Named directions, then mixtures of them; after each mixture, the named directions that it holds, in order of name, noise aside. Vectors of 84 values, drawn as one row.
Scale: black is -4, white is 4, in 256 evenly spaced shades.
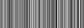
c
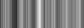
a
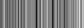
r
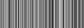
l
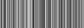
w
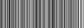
c, r, w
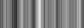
a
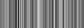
a, l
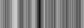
a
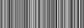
c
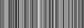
a, l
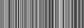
l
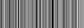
l, r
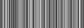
a, c, w
